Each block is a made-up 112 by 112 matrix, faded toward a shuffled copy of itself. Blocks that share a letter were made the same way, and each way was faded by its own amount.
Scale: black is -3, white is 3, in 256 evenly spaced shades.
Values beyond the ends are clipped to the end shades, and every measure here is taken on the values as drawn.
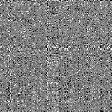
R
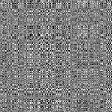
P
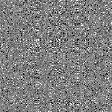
R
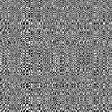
P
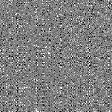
R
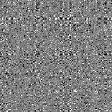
R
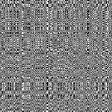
P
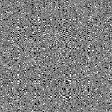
R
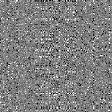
R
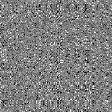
R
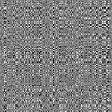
P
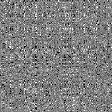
R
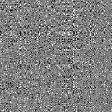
R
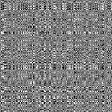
P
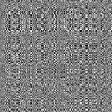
P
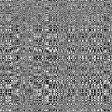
P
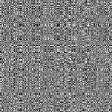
P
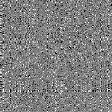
R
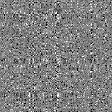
R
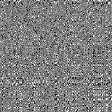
R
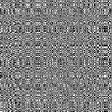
P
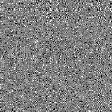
R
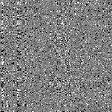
R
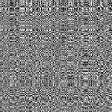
P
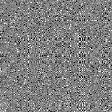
R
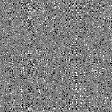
R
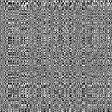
P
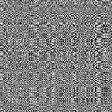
P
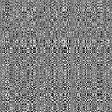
P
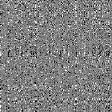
R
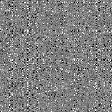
R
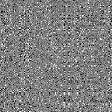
R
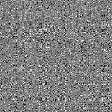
R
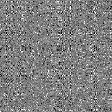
R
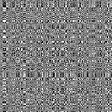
P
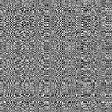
P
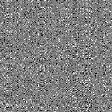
R
